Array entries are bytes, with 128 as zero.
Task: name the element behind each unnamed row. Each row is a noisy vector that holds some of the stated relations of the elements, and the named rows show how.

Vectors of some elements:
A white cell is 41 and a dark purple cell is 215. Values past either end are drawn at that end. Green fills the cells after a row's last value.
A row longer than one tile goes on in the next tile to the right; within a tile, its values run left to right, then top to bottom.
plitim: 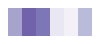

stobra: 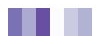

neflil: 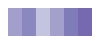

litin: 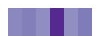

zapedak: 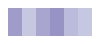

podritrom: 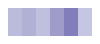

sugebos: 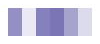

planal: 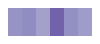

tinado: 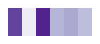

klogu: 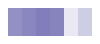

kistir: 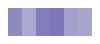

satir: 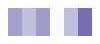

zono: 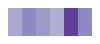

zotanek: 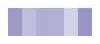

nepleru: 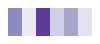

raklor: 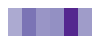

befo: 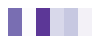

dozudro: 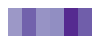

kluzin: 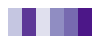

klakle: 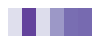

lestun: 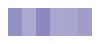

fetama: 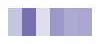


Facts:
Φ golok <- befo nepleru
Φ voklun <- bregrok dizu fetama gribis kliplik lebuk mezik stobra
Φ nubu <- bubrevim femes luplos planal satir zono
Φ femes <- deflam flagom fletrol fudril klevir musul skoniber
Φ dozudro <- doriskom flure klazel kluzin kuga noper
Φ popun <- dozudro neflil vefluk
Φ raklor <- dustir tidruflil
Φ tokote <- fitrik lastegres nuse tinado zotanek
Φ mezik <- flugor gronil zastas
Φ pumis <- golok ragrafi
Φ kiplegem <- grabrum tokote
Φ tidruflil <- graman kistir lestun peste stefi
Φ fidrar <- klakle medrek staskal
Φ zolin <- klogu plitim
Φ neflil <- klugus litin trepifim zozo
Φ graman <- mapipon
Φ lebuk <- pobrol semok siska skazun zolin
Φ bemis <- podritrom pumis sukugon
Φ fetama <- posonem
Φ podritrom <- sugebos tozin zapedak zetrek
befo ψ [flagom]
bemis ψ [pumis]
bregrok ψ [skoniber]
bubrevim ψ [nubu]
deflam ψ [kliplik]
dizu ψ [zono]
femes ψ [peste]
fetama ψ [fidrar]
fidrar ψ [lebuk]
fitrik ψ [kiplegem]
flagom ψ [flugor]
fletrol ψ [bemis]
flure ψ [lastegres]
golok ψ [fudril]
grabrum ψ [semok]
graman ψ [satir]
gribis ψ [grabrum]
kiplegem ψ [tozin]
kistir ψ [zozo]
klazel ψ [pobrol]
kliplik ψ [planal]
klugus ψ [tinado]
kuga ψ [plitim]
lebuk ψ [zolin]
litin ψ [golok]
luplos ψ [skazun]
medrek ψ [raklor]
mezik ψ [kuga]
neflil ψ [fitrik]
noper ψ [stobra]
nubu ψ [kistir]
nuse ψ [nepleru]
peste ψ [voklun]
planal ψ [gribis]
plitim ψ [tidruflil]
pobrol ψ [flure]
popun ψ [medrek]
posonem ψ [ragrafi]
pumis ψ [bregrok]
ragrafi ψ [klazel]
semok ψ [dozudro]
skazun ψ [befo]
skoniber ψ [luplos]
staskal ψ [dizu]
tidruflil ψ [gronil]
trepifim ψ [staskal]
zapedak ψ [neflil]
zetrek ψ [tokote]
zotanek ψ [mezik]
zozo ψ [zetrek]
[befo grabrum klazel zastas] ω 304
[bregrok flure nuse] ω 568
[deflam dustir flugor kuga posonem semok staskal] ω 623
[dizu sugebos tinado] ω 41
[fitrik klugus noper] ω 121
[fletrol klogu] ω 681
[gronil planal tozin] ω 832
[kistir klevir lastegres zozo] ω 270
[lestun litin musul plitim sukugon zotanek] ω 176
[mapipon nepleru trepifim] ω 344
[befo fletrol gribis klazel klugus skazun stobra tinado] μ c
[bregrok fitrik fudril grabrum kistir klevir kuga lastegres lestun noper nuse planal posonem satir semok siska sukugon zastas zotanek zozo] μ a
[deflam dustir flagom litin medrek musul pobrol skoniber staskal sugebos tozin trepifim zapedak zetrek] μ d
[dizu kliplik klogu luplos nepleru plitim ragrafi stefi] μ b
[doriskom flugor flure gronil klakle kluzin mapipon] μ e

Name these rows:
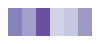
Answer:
stefi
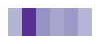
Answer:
pobrol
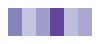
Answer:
nuse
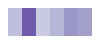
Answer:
lebuk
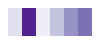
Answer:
gronil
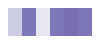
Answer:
mapipon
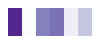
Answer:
fletrol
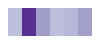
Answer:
siska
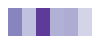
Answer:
ragrafi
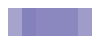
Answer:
medrek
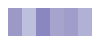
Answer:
sukugon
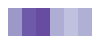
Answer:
kliplik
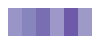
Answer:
fudril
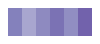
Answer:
zozo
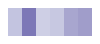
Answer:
mezik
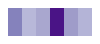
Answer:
deflam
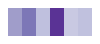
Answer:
posonem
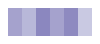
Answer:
zetrek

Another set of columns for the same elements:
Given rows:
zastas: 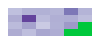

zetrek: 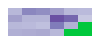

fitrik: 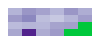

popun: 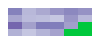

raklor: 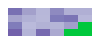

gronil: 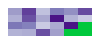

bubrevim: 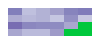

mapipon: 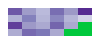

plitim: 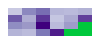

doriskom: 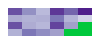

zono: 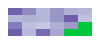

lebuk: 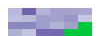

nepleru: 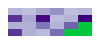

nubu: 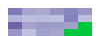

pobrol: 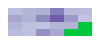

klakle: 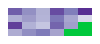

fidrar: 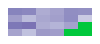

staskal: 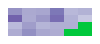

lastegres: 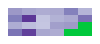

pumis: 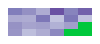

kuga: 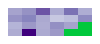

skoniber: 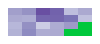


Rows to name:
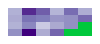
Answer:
satir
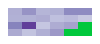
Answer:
fetama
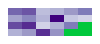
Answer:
flugor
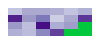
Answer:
klogu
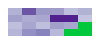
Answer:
tozin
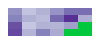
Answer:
dozudro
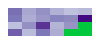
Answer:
tinado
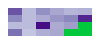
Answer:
klazel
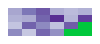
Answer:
stobra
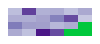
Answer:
zolin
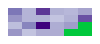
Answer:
klugus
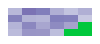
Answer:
sugebos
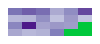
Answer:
graman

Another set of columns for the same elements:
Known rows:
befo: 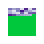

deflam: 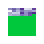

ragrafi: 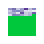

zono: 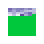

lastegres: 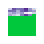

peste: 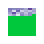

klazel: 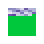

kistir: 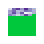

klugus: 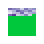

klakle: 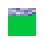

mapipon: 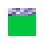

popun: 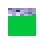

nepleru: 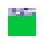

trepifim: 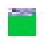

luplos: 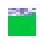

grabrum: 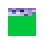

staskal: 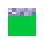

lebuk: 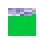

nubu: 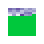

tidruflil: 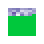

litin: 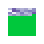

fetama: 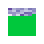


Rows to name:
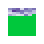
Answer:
noper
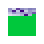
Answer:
semok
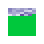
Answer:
voklun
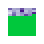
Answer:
gribis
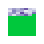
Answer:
klogu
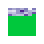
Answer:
skazun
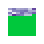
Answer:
zapedak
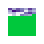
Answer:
dozudro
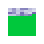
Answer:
dizu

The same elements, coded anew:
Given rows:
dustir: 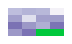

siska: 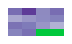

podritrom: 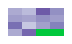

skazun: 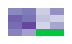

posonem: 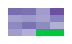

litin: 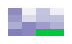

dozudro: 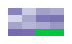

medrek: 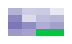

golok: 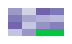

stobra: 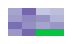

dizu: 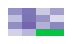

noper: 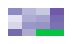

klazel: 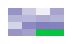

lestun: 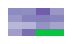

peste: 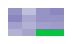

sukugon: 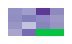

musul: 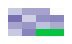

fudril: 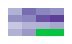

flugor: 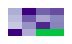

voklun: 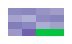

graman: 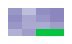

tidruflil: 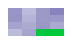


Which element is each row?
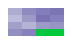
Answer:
lastegres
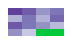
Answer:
semok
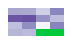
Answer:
luplos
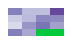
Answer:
kuga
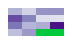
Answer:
befo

